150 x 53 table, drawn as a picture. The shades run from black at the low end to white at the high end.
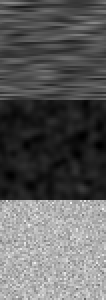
The table splits into 3 rows of 1 panel. Panel 1,1: low, streaked across. Panel 2,1: very low, blotchy, faint in contrast. Panel 3,1: high, fine-grained.
